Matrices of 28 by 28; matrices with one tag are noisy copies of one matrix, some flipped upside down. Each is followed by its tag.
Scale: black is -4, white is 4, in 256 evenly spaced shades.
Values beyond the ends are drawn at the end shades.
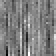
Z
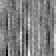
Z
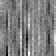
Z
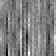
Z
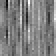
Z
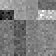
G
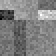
G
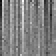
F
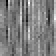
Z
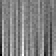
F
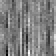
Z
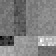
G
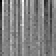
F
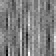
Z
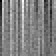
F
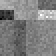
G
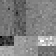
G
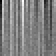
F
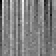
F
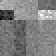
G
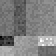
G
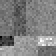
G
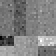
G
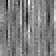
Z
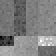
G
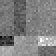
G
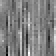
Z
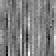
Z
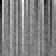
F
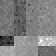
G
